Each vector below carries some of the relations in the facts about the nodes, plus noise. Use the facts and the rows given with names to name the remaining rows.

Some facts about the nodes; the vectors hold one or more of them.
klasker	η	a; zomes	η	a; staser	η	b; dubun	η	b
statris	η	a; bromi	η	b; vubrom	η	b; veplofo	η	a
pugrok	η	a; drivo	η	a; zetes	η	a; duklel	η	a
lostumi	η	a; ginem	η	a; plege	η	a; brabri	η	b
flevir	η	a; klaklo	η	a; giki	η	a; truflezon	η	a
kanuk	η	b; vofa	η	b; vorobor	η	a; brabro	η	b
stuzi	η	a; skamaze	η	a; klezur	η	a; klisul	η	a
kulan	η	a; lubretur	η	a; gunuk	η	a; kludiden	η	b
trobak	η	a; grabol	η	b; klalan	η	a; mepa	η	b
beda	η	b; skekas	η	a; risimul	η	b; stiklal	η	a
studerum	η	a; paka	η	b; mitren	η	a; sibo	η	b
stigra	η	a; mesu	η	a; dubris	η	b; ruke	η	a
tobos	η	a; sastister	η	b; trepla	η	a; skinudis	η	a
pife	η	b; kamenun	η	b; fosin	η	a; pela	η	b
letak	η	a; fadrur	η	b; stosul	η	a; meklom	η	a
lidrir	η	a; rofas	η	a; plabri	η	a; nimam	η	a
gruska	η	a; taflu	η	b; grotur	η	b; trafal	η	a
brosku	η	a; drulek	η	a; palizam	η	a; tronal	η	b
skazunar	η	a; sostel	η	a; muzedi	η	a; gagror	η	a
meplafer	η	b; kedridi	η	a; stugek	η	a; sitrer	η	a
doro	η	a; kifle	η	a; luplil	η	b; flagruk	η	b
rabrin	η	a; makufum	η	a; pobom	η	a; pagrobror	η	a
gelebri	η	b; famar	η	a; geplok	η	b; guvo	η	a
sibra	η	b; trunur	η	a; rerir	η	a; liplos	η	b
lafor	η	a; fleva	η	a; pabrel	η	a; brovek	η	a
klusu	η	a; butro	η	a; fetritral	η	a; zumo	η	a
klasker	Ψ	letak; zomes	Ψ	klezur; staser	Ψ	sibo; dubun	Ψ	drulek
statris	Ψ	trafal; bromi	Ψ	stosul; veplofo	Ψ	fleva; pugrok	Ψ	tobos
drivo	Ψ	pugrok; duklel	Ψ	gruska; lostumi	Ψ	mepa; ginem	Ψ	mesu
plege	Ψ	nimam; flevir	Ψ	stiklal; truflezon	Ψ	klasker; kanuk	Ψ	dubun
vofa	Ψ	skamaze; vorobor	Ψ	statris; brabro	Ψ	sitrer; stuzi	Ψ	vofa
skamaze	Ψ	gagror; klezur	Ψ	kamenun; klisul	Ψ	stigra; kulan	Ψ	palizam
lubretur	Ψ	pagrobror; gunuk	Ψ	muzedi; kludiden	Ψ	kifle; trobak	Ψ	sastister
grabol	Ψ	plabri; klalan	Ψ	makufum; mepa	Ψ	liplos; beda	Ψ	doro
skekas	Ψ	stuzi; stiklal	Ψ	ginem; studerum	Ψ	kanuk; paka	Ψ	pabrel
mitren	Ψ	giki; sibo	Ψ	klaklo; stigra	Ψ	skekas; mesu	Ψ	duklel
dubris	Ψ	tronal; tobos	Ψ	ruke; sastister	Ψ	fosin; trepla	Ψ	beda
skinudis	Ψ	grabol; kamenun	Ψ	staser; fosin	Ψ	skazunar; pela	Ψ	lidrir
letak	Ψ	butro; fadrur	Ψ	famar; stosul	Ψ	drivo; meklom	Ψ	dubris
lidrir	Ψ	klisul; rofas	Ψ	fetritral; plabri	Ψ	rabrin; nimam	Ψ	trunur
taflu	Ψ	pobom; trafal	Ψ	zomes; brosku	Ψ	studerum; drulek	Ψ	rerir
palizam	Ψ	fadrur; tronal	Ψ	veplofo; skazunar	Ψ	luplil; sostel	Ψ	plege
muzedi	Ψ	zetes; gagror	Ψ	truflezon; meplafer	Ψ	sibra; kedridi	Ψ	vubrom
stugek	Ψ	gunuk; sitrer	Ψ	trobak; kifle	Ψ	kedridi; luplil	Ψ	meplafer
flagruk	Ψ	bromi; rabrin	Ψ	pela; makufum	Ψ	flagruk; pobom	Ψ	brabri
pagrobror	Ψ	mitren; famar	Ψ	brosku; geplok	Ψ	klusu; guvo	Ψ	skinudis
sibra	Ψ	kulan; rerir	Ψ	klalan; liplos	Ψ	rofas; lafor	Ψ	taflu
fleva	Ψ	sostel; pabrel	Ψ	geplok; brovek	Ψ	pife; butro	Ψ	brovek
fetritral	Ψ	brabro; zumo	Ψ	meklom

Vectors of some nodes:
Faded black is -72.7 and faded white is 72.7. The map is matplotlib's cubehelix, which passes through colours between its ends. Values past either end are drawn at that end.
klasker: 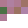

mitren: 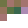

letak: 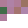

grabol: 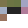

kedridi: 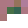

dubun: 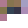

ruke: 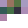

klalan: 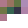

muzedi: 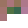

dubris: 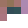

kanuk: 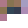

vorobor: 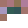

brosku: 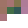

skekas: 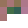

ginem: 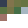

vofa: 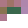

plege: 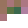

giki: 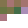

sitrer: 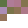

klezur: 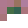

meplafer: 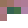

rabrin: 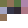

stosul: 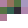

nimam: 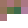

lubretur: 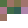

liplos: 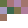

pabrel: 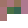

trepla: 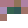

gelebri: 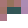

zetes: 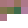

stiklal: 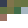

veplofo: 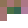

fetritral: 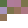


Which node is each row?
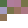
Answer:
rofas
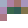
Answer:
pobom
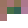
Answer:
famar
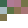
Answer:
lostumi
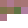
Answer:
skamaze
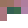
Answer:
sibra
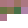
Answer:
trunur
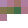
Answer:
klaklo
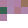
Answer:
brovek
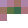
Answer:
doro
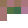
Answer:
palizam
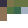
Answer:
flevir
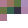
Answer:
makufum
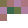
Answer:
sastister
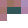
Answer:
geplok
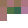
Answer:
fleva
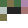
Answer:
guvo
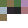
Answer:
skinudis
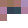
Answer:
paka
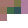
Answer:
studerum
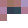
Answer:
kludiden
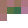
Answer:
stuzi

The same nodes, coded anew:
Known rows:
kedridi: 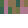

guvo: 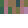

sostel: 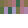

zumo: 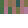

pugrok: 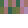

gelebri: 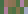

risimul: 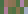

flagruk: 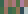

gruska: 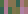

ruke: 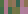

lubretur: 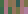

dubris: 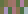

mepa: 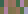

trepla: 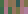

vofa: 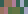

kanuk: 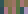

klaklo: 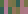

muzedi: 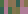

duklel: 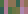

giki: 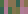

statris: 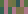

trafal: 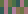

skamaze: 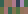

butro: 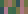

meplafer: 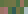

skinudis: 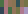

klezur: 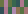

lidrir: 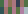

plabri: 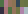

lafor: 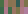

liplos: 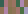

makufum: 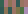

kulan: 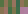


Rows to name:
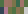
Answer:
grabol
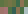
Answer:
luplil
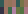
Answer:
drulek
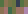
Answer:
fosin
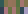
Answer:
dubun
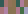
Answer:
brabro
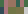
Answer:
pela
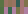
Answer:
meklom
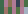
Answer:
klisul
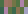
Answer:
pife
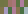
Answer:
tronal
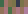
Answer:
trobak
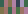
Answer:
stuzi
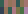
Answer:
klalan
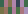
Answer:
skekas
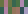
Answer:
kamenun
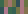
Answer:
letak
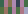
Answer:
stigra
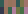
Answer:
rerir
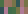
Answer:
brovek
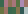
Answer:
bromi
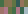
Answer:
sastister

